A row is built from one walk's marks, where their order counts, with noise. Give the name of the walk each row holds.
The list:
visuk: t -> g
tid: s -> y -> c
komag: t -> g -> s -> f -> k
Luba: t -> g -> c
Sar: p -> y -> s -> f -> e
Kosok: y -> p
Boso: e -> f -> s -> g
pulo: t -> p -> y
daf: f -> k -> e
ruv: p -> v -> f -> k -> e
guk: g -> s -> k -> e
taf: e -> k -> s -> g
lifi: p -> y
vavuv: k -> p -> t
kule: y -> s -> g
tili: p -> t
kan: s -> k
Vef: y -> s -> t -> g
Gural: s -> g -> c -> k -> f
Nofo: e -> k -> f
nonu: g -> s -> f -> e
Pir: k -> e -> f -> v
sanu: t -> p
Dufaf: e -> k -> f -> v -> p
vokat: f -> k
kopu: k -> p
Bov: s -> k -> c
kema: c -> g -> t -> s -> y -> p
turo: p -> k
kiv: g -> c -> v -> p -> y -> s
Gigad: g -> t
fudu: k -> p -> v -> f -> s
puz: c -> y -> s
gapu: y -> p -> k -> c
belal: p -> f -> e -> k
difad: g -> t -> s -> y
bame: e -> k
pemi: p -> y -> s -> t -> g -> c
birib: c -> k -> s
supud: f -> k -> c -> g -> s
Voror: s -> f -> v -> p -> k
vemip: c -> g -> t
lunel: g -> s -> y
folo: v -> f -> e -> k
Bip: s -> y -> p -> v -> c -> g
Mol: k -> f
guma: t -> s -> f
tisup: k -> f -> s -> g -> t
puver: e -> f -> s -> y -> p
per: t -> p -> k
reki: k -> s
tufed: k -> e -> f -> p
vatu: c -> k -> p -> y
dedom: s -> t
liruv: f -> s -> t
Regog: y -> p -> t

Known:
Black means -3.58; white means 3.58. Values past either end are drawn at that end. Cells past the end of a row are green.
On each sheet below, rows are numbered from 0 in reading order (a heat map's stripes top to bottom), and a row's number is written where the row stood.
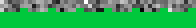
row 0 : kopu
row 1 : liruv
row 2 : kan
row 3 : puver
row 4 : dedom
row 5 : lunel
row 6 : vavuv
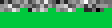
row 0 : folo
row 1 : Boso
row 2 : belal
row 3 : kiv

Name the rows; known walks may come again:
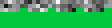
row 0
Gigad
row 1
folo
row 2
sanu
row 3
kopu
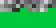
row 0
Regog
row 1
guma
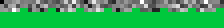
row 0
komag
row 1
difad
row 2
Boso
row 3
tisup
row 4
kan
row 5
puver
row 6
ruv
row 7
Vef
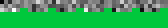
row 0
vokat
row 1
dedom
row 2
fudu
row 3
per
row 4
kule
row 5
lunel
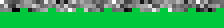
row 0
Kosok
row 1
Sar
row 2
Nofo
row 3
turo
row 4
kema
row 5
belal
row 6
vavuv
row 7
kiv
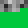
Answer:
liruv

